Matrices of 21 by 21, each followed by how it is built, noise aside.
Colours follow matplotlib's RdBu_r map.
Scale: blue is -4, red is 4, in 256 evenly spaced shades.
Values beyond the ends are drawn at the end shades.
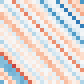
Toeplitz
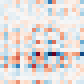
low rank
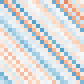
Toeplitz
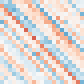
Toeplitz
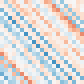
Toeplitz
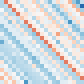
Toeplitz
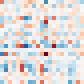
low rank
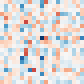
low rank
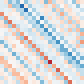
Toeplitz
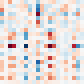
low rank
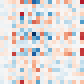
low rank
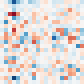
low rank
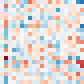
low rank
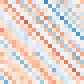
Toeplitz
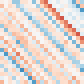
Toeplitz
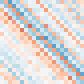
Toeplitz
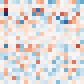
low rank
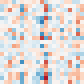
low rank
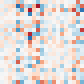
low rank
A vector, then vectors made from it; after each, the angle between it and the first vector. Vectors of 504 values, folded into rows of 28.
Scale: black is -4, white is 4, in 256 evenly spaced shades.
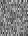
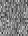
orthogonal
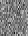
partly opposed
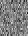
nearly opposite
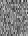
nearly opposite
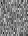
nearly parallel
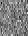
partly aligned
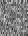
nearly parallel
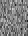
partly aligned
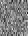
nearly opposite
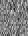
partly opposed
